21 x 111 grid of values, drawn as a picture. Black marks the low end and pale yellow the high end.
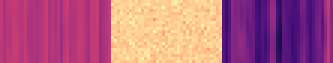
The table splits into one row of 3 panels. Panel 1,1: middling, streaked downward, faint in contrast. Panel 1,2: very high, fine-grained, faint in contrast. Panel 1,3: low, streaked downward.
